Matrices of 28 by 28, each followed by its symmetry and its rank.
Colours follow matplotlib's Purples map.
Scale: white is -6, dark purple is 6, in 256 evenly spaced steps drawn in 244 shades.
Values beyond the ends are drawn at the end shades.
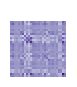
symmetric, rank three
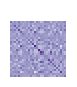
symmetric, rank five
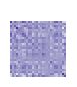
symmetric, rank three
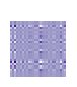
neither, rank one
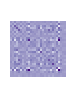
symmetric, rank three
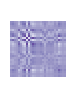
symmetric, rank two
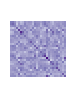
symmetric, rank five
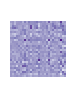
neither, rank five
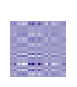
neither, rank one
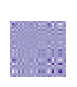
symmetric, rank two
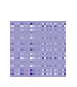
neither, rank one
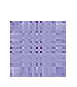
symmetric, rank two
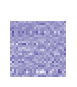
neither, rank five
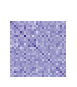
symmetric, rank five
